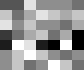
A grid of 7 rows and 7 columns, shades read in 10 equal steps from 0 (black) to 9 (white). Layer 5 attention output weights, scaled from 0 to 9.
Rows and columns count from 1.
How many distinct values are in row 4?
5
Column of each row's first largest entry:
3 4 1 4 2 3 5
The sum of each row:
33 45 40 29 28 42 41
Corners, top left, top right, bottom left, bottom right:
3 4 5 4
